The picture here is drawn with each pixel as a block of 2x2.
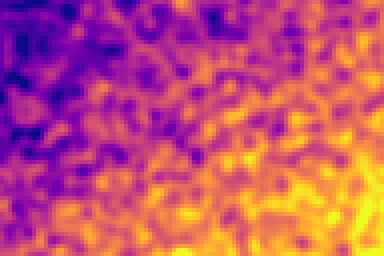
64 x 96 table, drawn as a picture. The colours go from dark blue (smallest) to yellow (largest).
The texture is blotchy. No regular stripes run through it. There are no lone odd cells. The ninth with the lowest average is the top left. Neither half mirrors the other. The ninth with the highest average is the bottom right. Values rise toward the bottom right.
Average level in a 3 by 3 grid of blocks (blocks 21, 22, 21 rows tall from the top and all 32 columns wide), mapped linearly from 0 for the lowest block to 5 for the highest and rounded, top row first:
0 1 3
1 3 4
2 4 5
